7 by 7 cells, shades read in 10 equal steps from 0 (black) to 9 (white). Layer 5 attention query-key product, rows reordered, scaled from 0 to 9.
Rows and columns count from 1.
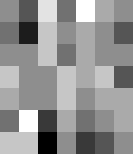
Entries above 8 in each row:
1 0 0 0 0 1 0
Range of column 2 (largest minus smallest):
8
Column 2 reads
3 1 5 5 5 9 7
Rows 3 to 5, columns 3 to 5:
7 4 6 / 5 7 6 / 5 7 5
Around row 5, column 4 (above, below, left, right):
7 6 5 5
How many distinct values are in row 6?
5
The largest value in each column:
7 9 8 7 9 7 6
